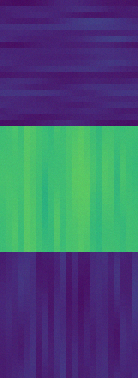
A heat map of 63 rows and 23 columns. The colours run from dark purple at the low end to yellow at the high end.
It is made of 3 by 1 panels. Panel 1,1: very low, streaked across, faint in contrast. Panel 2,1: high, streaked downward, faint in contrast. Panel 3,1: very low, streaked downward, faint in contrast.
